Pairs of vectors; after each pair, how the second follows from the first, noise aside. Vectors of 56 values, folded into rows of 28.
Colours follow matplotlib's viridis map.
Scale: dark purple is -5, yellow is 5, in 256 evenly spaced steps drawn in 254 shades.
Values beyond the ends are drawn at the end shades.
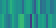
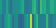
negated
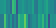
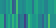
negated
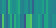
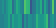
reversed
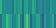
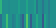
partly zeroed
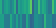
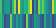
scaled up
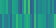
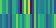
scaled up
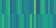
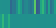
partly zeroed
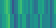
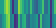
scaled up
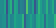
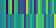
scaled up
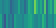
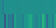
partly zeroed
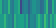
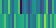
scaled up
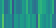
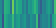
negated
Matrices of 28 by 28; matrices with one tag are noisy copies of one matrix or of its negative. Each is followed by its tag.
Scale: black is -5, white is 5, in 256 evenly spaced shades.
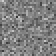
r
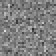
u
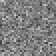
r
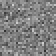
u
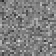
r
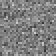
u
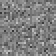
u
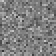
r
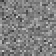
r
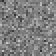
r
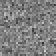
u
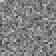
r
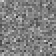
r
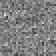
u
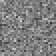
r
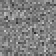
u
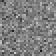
r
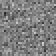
u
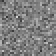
r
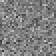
r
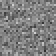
u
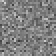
r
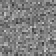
u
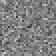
r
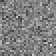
r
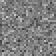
r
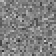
r
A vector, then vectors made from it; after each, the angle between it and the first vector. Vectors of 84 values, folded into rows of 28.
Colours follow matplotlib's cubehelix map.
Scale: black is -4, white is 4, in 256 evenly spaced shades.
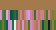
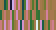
orthogonal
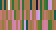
orthogonal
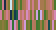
partly aligned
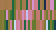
partly aligned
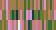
partly aligned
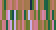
partly aligned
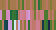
nearly parallel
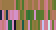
nearly opposite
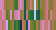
partly opposed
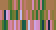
partly aligned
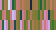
partly opposed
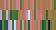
nearly parallel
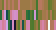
nearly opposite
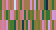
partly opposed
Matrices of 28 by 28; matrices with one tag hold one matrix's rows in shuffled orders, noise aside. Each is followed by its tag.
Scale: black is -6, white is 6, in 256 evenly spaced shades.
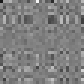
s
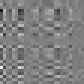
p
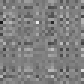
s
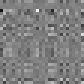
s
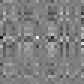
s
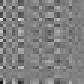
p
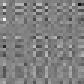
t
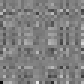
s
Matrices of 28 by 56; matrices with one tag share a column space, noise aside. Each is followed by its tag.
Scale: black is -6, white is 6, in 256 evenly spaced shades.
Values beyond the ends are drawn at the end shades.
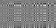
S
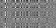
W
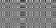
W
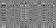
S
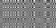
W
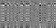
S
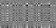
S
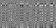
S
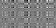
W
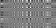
W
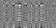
S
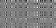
W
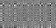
S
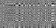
S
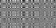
W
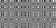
W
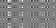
W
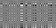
S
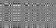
S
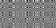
W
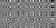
W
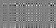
S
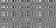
W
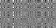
W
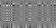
S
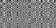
W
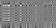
S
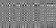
S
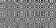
W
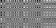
W
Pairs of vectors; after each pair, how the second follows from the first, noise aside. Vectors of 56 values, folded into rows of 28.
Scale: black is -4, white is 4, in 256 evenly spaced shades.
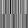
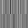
shrunk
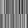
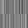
shrunk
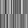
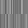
shrunk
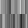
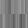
shrunk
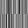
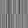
shrunk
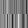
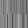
shrunk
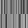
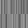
shrunk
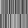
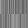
shrunk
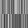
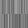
shrunk
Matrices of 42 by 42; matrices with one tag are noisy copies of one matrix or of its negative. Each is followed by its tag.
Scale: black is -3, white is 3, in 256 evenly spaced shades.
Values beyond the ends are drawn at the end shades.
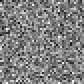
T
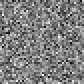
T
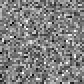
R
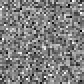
R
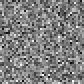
T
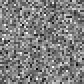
R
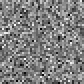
T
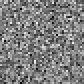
R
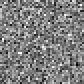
R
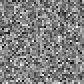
T
